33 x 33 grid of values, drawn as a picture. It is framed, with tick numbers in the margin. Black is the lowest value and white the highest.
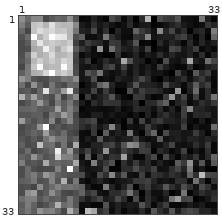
Seam: vertical, 30% of the way across, the left part higher. Odd patch: higher, in the top left. Stripes: none. Histogram: skewed, a long tail of high values. Ninth with the highest average: top left.
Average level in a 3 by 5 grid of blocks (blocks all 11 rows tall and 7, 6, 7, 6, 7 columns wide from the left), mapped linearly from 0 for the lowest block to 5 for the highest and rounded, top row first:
52000 | 31000 | 32000
